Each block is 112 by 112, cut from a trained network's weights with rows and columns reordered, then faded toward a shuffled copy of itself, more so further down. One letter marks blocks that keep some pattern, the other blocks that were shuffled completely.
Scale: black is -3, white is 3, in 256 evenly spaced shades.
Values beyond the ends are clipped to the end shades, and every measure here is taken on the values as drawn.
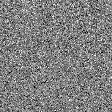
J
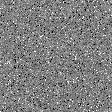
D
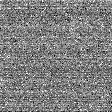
J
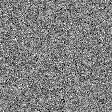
D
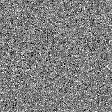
J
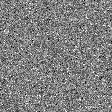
D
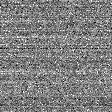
J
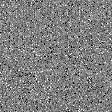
J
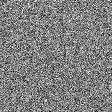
D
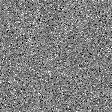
D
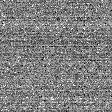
J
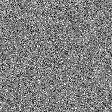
J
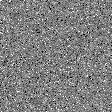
D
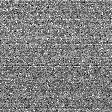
J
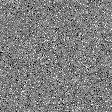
D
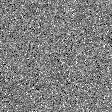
D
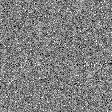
J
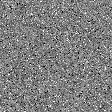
D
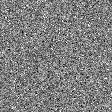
D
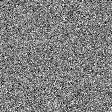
D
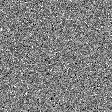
D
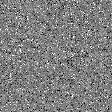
J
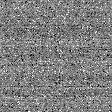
J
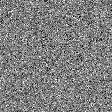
J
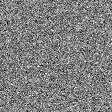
D
